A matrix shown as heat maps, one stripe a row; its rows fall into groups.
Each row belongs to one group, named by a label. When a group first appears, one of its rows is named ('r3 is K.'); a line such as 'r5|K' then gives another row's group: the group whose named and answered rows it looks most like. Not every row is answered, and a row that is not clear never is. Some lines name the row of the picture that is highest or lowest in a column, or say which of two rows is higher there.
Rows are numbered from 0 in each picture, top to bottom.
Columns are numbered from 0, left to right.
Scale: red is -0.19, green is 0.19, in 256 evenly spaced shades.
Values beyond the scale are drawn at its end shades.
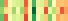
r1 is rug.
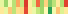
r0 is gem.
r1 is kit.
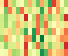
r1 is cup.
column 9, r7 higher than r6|Yes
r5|rug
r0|kit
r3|gem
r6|gem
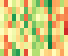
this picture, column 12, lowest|2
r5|kit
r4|gem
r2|rug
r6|kit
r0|kit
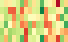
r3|cup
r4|rug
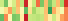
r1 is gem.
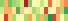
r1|cup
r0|rug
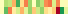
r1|cup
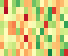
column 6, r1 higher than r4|Yes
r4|cup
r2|kit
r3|cup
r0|rug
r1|kit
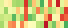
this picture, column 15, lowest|2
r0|rug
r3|cup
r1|gem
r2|rug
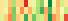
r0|kit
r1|kit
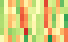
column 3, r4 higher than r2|Yes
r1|cup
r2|cup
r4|rug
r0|cup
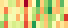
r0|kit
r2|gem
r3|rug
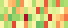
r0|cup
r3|cup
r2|rug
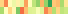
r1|cup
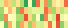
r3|cup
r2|rug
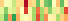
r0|kit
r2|gem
